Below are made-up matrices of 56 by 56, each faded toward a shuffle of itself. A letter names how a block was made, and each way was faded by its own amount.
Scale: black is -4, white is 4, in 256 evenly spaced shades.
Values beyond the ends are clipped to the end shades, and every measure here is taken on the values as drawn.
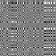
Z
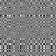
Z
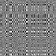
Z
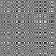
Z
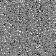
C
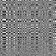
Z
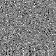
C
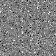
C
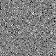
C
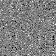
C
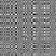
Z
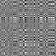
Z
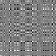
Z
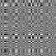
Z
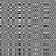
Z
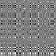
Z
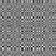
Z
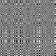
Z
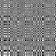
Z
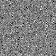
C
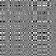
Z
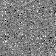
C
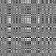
Z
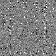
C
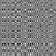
Z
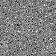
C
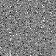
C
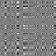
Z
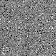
C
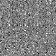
C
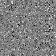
C
